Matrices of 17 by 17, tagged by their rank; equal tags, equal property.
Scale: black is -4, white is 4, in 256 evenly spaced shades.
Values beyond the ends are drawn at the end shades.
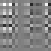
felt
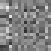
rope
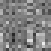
rope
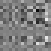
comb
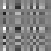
felt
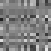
comb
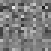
rope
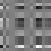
felt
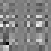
comb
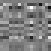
comb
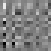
comb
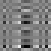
felt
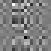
comb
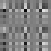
felt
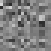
rope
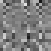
rope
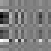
felt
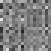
rope
